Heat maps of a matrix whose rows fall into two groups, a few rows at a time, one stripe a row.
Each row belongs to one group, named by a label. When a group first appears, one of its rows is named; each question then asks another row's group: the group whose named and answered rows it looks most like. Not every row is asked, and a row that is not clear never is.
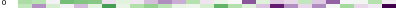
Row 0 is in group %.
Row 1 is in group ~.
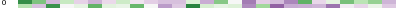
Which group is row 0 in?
%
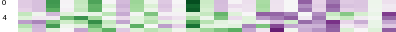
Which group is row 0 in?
~
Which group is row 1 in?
~
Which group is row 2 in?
~
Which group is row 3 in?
%
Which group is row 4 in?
%
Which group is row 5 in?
~
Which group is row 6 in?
~
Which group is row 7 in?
~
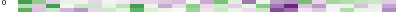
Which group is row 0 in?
%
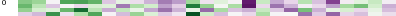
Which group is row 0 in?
%
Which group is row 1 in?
%
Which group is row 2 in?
%
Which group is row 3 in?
~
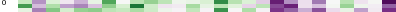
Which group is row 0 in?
~
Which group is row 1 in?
~
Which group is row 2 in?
~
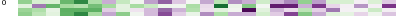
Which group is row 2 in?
%
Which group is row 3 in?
%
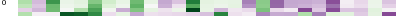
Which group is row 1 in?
~
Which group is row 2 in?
~
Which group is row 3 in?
%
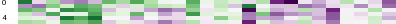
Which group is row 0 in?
~
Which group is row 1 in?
~
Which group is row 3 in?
~
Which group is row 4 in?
%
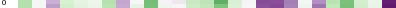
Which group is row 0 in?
%
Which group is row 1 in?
%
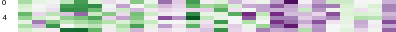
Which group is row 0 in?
%
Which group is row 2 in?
%
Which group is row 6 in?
~
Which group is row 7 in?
%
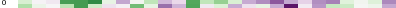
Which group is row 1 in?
%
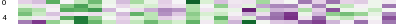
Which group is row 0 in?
~
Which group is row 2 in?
%
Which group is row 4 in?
%
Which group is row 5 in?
~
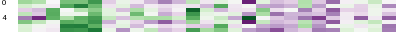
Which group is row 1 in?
%
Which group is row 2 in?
~
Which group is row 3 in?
~
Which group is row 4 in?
~
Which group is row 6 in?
%
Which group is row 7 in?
%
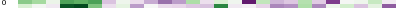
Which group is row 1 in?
%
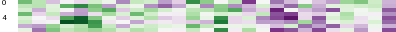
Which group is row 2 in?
~
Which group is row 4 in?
%
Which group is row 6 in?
~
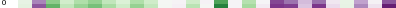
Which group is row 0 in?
~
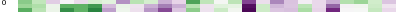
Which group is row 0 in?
%
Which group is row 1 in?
%
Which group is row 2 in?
%
